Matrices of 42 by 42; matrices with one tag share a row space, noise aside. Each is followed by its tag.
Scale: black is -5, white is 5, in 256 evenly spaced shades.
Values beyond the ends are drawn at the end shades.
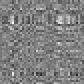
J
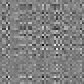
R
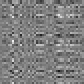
J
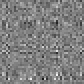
R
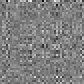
R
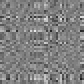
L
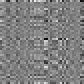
L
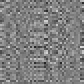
L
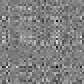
R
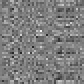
J
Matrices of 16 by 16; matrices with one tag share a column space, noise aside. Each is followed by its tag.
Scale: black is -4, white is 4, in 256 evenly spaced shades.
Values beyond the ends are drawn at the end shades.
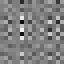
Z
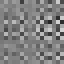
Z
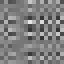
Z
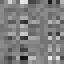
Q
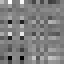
Q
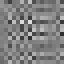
Z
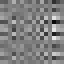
Z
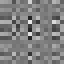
Z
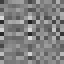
Z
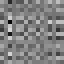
Z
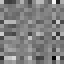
Q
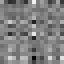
Q
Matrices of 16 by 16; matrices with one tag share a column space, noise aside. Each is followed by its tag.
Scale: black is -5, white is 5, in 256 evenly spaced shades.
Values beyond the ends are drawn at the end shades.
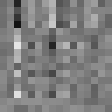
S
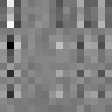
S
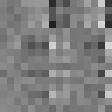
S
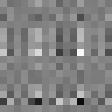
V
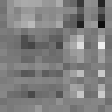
S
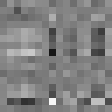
V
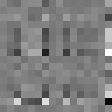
V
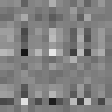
V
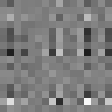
V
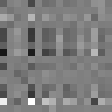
V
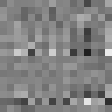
V
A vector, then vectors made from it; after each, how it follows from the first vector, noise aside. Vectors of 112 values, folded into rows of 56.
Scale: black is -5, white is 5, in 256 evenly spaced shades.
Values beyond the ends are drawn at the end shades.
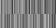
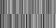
reversed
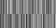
reversed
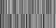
reversed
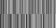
reversed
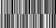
scaled up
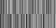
reversed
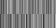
reversed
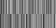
reversed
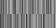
reversed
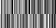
scaled up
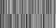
reversed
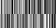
scaled up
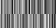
scaled up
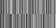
reversed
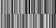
scaled up
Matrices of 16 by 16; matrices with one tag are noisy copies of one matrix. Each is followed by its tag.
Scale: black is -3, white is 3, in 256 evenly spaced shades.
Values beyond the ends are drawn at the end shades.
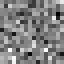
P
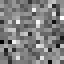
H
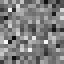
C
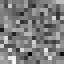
P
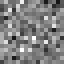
C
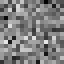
C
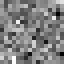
P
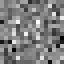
H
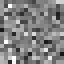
P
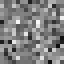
H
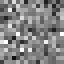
C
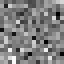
P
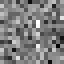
H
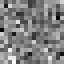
P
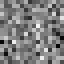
H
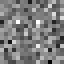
H
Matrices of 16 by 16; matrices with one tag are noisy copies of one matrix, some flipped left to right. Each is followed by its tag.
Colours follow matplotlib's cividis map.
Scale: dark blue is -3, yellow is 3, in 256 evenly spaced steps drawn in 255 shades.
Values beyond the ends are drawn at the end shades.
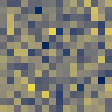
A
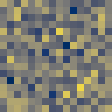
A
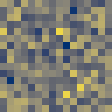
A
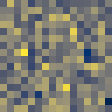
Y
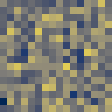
Y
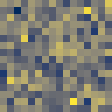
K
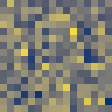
Y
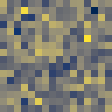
K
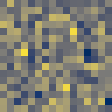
Y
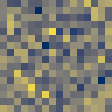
A
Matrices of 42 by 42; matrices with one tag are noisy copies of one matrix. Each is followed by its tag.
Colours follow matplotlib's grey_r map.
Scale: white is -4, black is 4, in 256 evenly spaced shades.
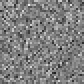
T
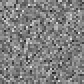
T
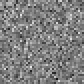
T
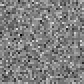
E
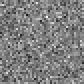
E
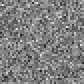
E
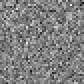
T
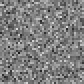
E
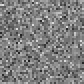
E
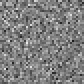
T
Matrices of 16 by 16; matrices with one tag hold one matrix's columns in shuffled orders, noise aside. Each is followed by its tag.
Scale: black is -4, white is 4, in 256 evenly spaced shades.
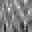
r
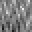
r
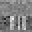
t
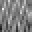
r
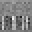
t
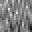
r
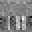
t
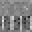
t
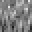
r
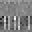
t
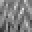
r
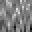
r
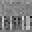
t
